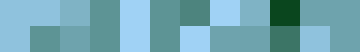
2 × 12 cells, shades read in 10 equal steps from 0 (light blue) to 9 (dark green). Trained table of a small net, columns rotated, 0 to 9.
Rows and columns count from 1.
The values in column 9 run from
2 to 3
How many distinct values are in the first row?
7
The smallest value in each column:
1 1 2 4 0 4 0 0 2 6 1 3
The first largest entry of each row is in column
10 10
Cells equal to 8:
0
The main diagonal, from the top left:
1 4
